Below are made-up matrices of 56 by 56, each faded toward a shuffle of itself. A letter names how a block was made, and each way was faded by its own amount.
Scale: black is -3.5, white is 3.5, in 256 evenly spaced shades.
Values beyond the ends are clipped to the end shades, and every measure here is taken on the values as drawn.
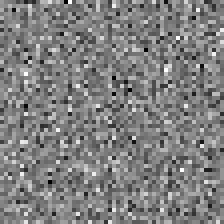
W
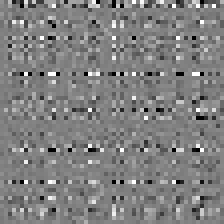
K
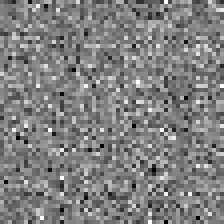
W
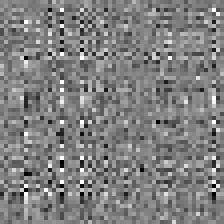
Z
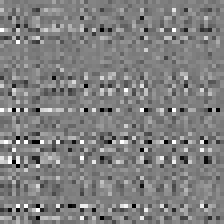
K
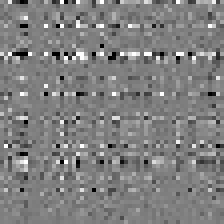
K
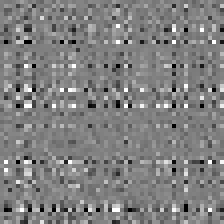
K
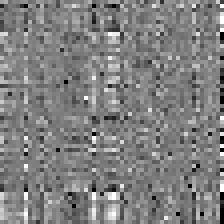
Z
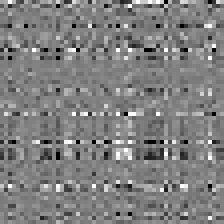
K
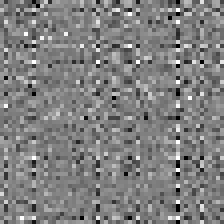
Z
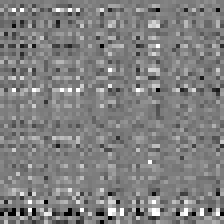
K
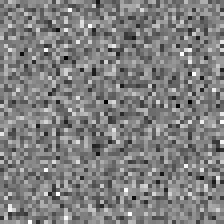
W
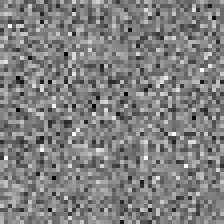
W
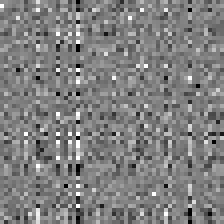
Z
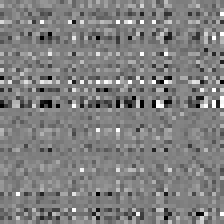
K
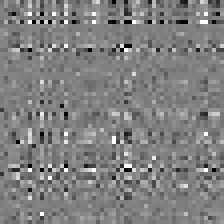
K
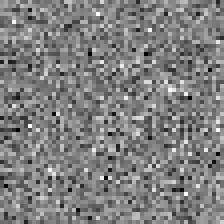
W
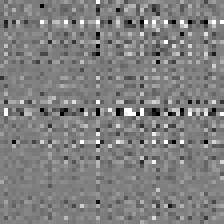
K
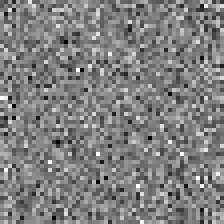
W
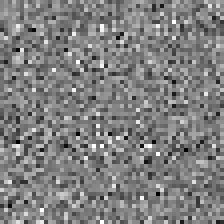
W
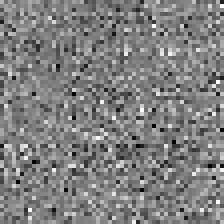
W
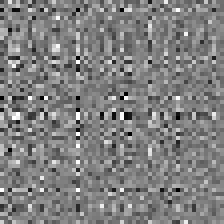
Z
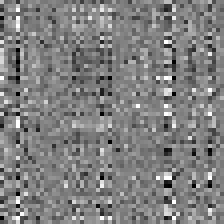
Z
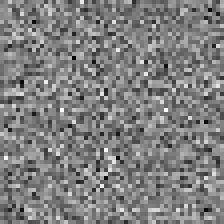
W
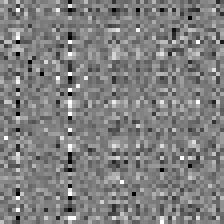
Z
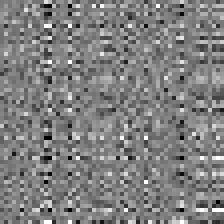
Z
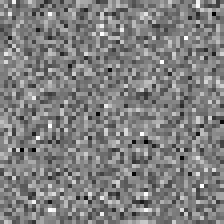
W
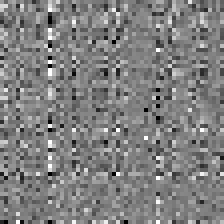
Z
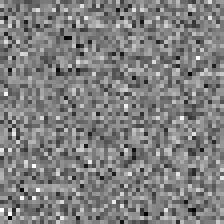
W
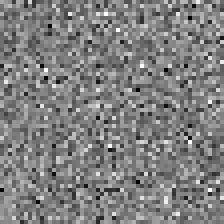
W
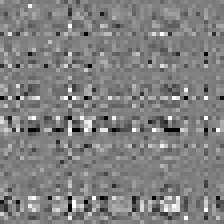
K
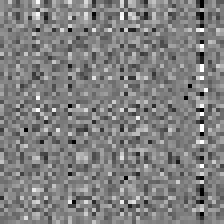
Z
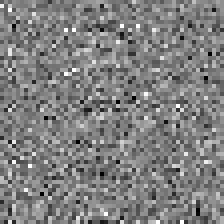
W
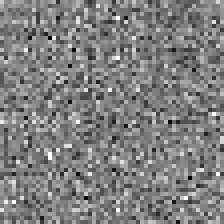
W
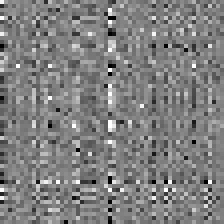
Z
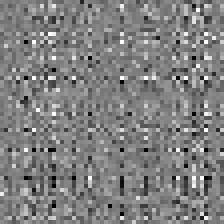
Z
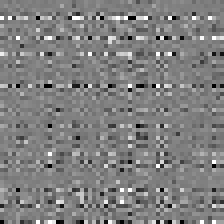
K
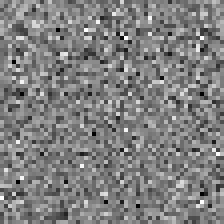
W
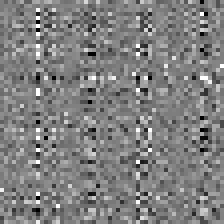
Z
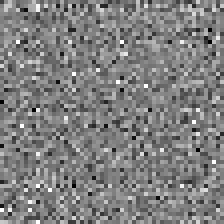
W
